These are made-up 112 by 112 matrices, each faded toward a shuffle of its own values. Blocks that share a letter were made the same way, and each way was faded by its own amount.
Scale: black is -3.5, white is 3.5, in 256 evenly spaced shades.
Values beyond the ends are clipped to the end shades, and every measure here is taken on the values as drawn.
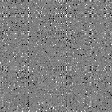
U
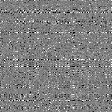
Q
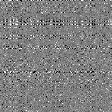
Q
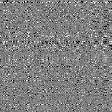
Q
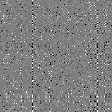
U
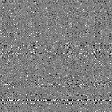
Q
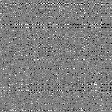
Q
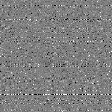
Q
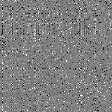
U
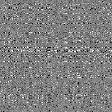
Q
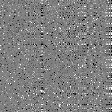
U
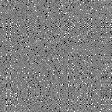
U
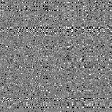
Q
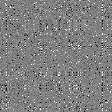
U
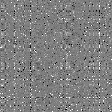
U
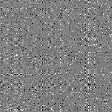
U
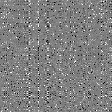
U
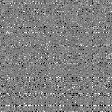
Q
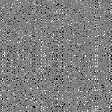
U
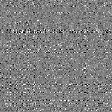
Q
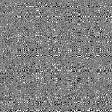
Q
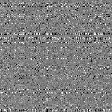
Q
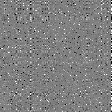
U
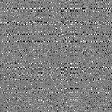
Q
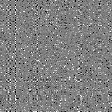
U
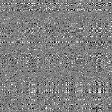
Q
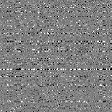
Q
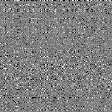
Q
